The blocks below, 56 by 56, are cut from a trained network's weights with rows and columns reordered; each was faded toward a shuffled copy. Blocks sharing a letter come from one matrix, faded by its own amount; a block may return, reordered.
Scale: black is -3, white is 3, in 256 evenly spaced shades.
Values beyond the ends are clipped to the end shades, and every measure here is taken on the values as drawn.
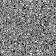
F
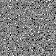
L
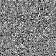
F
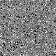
L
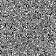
F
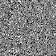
F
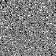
L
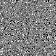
L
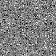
F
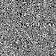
F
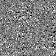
L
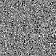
F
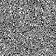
F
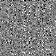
L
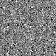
F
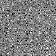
L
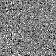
F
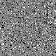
L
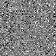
L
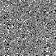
L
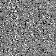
F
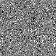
L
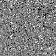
L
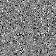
L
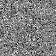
F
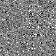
L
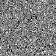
F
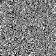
F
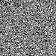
F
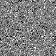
L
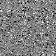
L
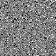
F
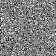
F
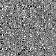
L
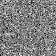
F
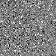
L
